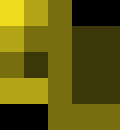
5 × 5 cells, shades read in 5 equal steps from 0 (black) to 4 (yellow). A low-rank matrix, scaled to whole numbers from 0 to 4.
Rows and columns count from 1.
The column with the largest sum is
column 1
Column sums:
12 9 10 5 5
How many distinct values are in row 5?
2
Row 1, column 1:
4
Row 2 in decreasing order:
3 2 2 1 1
